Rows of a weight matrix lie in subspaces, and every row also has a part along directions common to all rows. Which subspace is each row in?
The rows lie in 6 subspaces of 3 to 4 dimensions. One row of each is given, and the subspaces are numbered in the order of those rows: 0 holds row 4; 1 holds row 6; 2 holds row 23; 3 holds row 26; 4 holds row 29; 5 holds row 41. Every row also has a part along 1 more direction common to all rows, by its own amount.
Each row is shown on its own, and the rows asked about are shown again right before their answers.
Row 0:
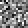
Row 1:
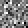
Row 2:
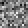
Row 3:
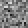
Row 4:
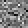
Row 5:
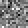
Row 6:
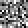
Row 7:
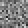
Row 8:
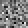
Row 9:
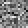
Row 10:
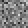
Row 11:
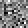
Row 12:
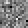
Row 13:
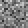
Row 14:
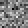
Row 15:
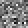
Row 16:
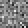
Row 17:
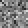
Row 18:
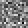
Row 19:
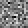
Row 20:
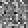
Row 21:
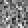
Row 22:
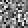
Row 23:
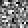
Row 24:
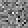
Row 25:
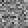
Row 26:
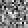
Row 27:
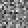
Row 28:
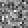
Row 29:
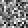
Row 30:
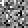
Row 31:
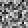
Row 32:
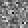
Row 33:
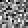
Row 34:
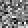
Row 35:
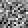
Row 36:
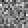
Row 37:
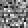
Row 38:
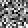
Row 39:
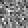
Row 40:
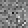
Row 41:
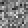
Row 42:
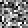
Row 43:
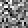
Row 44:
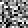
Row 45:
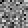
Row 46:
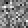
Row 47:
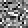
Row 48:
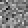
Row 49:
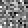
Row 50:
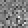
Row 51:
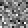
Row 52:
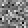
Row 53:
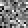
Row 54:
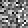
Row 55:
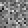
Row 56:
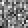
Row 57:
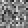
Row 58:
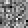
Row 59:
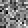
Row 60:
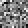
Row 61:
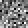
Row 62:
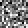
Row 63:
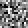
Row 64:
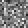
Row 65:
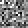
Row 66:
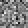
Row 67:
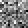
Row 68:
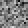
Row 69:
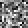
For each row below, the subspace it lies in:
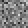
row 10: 0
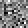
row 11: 4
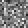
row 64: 4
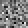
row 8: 1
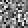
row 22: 2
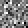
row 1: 1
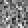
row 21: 2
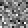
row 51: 3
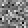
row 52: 1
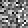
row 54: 2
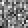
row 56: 5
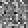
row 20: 3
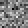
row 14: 5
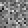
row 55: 3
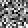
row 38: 5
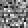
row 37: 4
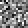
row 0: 2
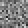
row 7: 1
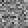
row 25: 0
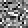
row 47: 0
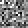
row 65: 1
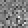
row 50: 2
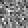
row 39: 3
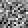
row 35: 5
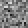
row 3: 4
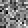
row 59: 3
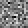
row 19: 0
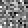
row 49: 3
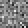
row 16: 1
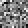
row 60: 0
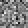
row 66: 3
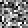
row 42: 1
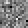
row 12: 5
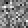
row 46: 5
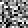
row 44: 1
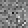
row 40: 2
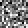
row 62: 4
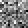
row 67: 4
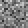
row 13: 4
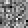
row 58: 5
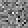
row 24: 2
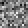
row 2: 5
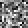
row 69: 1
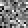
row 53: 3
